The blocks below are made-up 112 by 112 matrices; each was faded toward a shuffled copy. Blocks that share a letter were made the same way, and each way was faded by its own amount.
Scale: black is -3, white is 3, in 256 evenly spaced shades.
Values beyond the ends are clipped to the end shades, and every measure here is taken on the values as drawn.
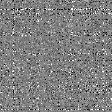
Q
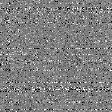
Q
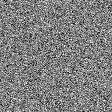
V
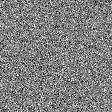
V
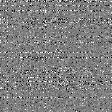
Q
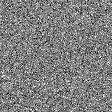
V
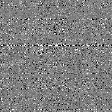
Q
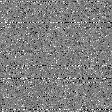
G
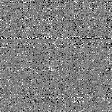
Q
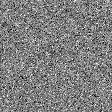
V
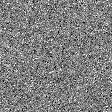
V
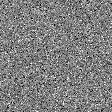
V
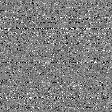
G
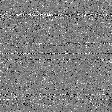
G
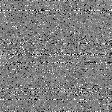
G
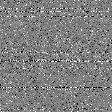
G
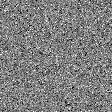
V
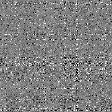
Q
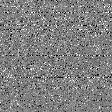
G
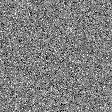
V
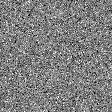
V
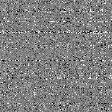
Q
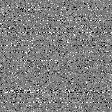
G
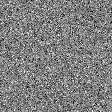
V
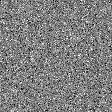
V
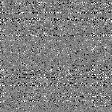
Q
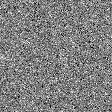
V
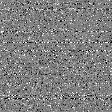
G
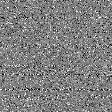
G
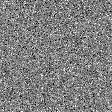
V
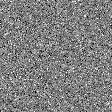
V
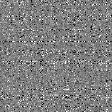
Q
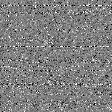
G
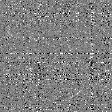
Q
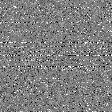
G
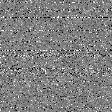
G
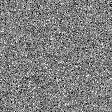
V
